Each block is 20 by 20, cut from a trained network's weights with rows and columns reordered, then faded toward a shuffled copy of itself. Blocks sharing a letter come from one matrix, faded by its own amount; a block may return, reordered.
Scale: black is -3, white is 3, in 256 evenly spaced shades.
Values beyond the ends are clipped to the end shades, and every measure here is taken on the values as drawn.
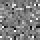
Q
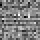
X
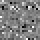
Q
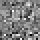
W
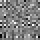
W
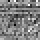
X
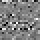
Q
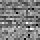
X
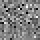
W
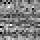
X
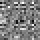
W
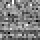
X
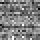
X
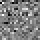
W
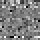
Q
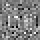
W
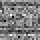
X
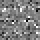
Q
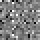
W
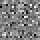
Q
